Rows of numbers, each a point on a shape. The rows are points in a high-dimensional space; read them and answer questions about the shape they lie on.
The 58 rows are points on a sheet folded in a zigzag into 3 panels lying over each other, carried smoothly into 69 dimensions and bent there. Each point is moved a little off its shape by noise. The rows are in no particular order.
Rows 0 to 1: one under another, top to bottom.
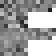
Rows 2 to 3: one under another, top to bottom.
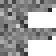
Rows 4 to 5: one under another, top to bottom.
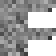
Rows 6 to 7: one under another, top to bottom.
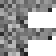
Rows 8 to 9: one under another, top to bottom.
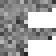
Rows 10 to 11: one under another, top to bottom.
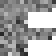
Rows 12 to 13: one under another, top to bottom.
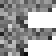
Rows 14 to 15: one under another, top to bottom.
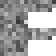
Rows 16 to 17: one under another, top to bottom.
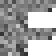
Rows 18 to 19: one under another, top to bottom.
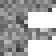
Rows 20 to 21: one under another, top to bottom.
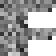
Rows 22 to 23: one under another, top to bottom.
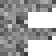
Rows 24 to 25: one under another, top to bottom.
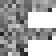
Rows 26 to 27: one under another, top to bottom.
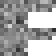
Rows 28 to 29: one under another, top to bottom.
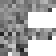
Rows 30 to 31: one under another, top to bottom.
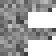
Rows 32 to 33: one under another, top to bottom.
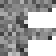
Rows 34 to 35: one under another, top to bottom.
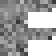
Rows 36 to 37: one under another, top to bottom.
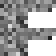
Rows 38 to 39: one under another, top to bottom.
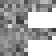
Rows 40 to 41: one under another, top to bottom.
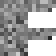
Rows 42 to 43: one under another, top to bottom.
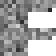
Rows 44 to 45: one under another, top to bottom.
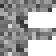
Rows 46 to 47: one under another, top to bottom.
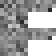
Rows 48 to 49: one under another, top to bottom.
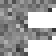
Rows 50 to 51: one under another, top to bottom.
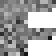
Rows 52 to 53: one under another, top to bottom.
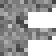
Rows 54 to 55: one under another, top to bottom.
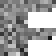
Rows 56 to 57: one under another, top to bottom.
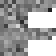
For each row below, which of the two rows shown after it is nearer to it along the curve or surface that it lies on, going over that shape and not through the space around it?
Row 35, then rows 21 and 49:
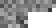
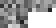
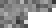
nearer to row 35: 21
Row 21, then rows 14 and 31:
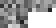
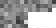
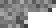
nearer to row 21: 31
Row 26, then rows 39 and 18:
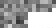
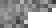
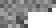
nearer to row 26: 39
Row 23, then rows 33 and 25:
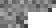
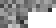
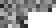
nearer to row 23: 33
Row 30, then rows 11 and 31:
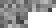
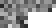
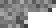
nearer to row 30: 31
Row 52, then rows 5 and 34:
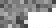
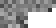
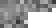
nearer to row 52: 34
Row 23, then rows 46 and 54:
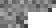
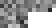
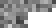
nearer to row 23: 46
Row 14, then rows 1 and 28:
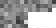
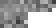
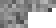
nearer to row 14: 1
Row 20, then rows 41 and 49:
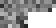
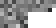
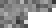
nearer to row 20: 49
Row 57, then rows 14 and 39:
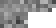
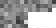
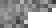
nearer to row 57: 39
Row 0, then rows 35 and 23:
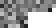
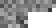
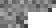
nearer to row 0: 35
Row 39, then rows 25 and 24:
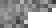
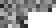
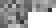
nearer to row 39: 25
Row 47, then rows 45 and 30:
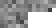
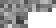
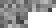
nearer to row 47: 30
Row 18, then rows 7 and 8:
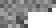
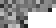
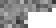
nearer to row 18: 7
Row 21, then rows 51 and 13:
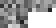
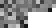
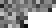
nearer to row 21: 51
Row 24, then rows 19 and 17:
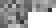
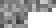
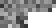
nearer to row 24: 19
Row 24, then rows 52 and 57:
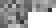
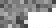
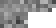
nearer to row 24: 57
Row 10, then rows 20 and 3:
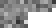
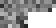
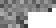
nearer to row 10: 20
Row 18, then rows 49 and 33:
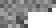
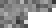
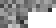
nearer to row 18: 33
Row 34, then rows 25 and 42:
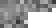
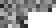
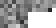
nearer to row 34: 25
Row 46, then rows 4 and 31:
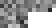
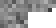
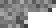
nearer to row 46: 31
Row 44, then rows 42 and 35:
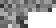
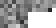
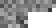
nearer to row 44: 35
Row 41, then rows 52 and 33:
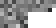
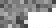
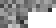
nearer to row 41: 33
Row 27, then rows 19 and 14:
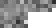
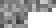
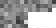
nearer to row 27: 14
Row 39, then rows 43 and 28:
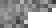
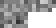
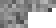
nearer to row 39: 43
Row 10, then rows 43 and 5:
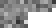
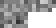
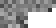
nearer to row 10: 43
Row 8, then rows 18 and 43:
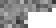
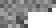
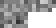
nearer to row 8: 43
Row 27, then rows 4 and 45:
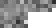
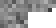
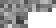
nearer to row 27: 45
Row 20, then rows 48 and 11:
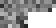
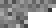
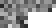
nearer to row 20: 11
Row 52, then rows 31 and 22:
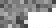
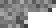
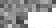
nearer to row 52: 22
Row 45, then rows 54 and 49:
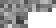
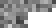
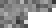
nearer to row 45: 54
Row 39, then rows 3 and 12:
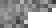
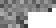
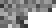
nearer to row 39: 3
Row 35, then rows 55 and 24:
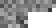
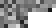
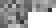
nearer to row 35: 55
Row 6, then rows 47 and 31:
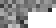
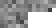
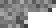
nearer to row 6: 31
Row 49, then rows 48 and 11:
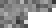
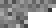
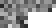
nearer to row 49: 11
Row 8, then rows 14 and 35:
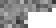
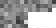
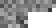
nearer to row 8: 14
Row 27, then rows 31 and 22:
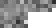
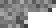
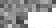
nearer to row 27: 22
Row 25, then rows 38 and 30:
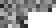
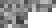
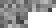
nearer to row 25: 38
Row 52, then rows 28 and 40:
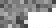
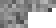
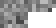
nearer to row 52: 40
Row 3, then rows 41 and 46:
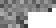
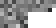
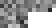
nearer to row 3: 46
